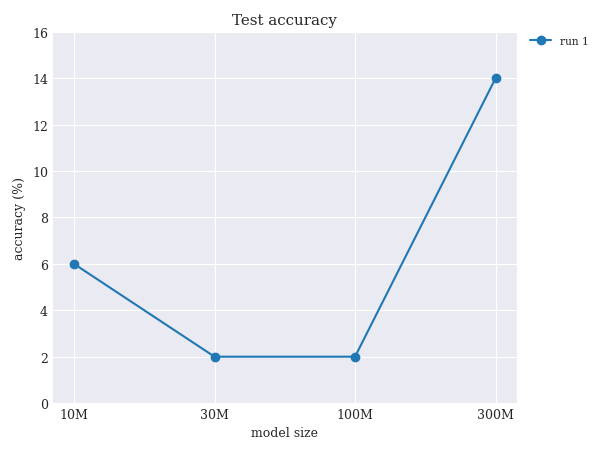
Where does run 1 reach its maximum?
300M
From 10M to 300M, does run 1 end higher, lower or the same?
higher
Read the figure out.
Title: Test accuracy
x-axis: model size, ticks 10M 30M 100M 300M
y-axis: accuracy (%), ticks 0 2 4 6 8 10 12 14 16
Legend: run 1
Values:
run 1: 6 2 2 14
